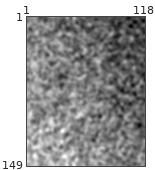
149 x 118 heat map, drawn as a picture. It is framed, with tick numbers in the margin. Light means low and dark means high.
Ninth with the lowest average: bottom left. Stripes: none. Odd rows or columns: none. Slope: up to the top right. Average level on the scale: 50%. Ninth with the highest average: top right. Lone odd cells: none. Grain: blotchy.
